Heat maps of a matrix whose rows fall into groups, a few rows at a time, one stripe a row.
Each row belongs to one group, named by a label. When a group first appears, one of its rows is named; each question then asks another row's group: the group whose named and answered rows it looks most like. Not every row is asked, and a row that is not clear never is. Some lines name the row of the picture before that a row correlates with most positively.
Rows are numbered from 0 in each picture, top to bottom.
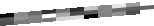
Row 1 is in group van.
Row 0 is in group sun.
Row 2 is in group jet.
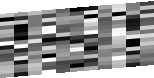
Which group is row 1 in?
sun
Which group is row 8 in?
sun
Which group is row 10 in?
jet
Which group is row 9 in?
jet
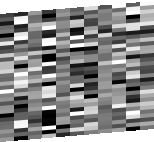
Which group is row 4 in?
jet
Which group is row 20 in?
van
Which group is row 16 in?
van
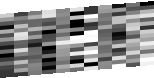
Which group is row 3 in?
sun
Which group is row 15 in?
sun
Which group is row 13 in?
sun
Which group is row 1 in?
van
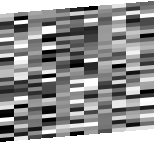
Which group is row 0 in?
van
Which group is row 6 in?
van
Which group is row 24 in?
sun
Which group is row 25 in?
sun
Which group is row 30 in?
jet
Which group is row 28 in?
sun
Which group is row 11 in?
sun
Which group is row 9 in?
van
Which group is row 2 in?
sun
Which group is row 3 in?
sun
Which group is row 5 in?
van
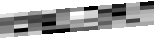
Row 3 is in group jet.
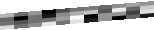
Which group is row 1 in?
sun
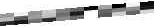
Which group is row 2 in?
sun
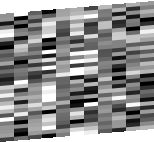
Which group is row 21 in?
van
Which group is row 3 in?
jet
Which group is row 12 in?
jet
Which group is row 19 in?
jet
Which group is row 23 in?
van
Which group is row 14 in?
van
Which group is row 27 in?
jet
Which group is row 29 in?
jet
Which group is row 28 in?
van
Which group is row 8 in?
sun
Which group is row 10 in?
van
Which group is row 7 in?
sun
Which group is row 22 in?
jet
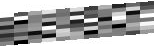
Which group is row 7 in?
jet
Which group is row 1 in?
sun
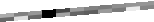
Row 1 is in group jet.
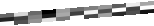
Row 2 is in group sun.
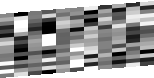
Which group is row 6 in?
jet
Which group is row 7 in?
jet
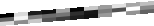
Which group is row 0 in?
sun
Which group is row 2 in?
van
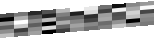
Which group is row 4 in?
jet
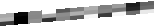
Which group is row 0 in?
jet
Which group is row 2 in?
sun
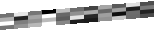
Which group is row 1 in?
jet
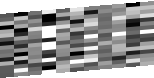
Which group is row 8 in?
jet
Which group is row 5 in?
jet
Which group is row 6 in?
van
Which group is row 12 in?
jet
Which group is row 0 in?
jet
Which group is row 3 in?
sun
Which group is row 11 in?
sun
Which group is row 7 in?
sun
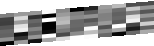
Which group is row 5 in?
sun
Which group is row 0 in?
van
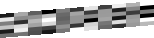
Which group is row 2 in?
jet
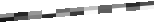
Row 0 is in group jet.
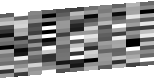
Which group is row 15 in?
jet
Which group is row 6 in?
jet
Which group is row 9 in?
jet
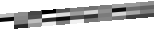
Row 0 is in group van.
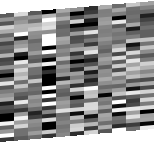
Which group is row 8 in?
van
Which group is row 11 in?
sun
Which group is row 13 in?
van
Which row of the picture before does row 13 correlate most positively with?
2
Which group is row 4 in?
van
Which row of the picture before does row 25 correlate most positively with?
1
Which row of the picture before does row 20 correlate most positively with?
0
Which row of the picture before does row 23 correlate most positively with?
1
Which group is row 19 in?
van
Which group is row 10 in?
jet
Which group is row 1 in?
van
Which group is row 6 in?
jet
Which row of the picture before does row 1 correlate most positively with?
2
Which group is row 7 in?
van
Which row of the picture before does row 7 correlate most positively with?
1
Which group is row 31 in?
sun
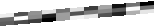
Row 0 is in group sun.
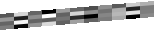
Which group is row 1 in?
jet
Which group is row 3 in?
jet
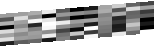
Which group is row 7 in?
sun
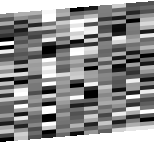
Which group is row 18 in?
van
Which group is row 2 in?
jet
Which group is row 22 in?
jet
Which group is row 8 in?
sun
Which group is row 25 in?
jet
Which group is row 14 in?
jet
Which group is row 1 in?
van
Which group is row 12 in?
jet
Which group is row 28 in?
jet
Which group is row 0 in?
van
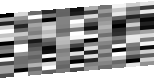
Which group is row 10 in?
sun
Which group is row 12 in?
sun
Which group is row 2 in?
sun
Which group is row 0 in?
sun
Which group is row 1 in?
van
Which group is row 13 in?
van
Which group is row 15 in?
sun
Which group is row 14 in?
jet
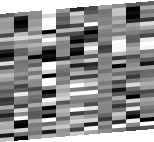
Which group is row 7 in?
van
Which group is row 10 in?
sun
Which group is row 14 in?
van
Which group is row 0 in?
van
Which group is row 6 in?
van
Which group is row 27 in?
jet
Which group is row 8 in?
van
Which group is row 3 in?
jet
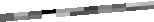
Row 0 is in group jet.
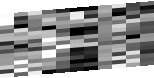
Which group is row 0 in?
van
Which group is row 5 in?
van
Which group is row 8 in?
jet
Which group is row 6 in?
van
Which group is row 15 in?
van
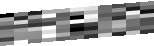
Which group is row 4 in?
van
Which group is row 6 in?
van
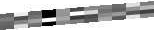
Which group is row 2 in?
van
